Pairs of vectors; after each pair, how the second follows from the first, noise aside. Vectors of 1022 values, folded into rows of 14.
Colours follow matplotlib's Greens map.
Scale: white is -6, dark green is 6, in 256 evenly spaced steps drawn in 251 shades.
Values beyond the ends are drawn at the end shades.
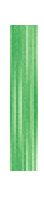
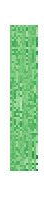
sign-scrambled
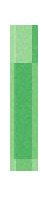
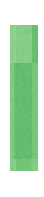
shrunk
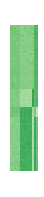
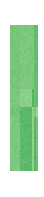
shrunk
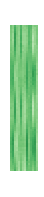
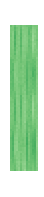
shrunk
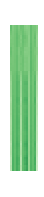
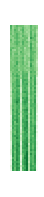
scaled up
